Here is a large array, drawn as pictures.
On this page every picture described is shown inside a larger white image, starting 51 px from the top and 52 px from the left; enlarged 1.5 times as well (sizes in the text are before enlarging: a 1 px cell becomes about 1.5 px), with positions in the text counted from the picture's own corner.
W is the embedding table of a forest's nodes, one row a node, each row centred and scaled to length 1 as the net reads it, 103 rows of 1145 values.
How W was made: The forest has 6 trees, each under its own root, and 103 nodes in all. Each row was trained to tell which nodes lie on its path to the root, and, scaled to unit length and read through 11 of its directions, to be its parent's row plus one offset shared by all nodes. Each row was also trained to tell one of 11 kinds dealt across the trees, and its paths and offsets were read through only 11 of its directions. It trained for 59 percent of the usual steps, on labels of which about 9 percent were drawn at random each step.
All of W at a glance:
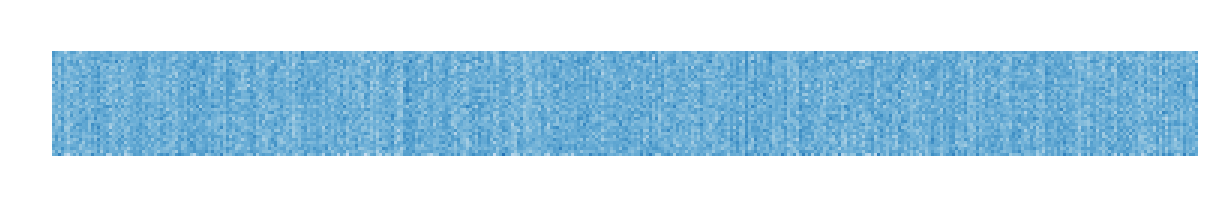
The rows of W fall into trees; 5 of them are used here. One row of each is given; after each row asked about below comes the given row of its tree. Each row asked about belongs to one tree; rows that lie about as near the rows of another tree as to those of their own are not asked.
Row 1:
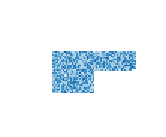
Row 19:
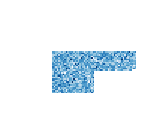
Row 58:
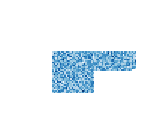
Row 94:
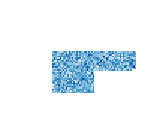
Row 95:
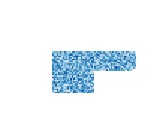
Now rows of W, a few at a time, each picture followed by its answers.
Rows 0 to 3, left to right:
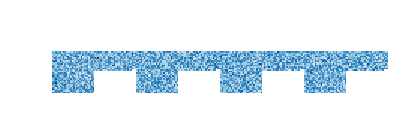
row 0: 95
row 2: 1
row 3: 1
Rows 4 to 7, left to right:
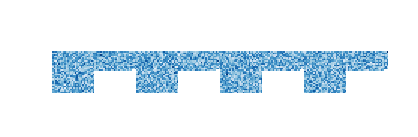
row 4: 94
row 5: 58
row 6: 94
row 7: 19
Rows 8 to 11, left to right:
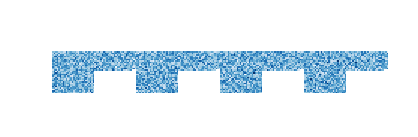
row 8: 19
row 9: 95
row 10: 94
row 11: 94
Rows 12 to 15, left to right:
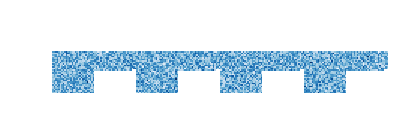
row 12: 1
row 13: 94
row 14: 58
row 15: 19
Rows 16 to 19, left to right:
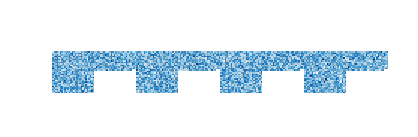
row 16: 19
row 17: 94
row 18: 1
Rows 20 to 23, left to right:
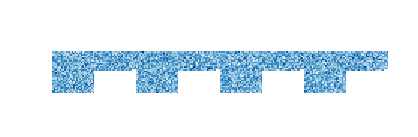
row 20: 19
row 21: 58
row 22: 1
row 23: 19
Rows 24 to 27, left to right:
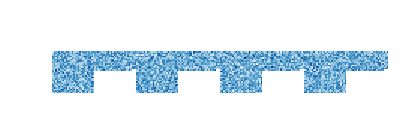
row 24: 58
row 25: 95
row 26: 19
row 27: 19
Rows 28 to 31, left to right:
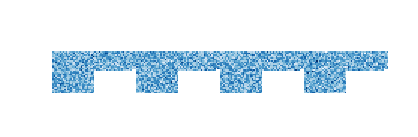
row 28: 95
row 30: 95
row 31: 58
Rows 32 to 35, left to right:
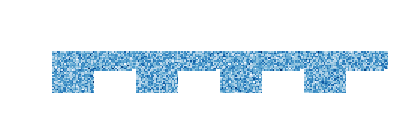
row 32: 58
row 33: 58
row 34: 1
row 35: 1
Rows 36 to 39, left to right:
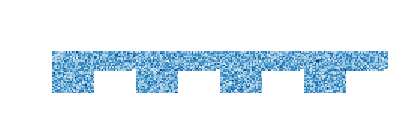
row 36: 94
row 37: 58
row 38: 58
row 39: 19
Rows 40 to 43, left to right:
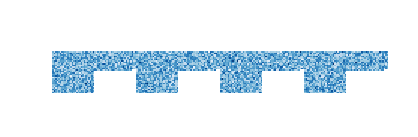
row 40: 19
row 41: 95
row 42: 58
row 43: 1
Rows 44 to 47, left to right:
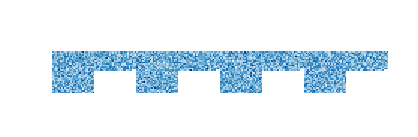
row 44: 58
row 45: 19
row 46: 95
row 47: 58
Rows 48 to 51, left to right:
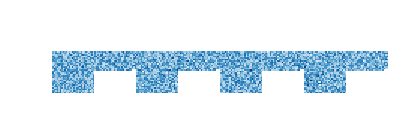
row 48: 95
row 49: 1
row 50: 58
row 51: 95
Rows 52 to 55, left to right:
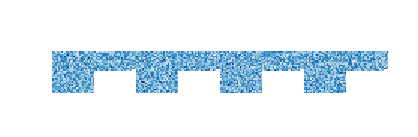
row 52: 58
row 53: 58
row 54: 95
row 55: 19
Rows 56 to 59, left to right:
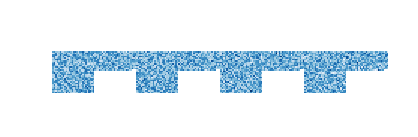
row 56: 94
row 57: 95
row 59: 94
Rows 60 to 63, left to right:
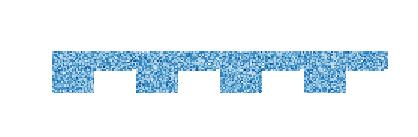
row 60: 1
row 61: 19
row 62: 19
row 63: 1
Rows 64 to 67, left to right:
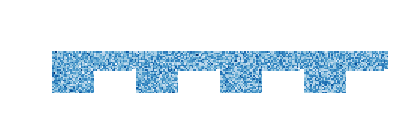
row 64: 94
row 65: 95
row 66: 94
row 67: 58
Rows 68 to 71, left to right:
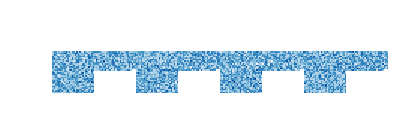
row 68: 94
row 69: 1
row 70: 19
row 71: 94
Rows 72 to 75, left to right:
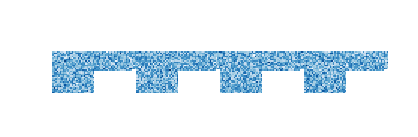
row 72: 19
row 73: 19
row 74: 94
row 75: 19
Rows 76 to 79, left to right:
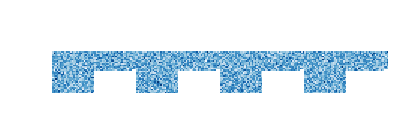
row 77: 95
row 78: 58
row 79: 58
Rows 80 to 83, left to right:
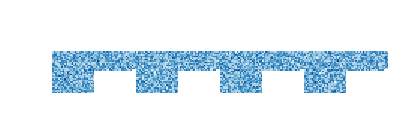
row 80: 19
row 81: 19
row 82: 94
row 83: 95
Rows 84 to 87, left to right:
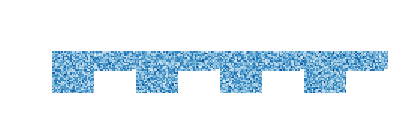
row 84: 1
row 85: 1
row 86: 58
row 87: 19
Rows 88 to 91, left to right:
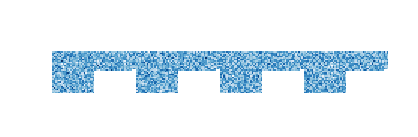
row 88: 58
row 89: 58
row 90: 1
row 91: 19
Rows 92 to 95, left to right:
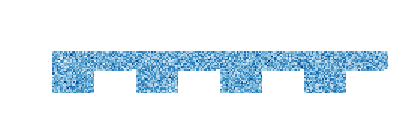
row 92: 94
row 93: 1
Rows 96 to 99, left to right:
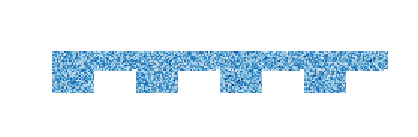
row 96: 1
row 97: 95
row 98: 58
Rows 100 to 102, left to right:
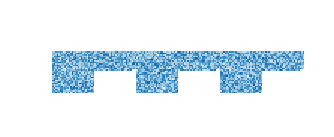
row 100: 19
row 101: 95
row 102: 19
